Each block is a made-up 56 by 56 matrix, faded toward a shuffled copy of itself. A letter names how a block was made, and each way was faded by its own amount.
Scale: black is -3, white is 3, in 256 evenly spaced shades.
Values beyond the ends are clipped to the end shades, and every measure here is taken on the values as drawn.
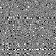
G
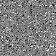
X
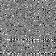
G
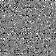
X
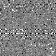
G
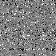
X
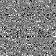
G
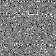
X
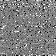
X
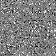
X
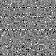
G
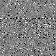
X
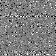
X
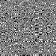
G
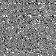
X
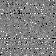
X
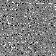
X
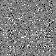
X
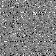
X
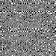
G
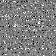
X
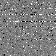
X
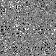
X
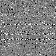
X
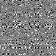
G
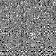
G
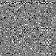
G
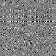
G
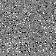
X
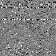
X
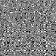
G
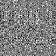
G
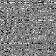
G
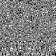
G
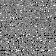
X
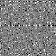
G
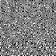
G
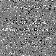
X
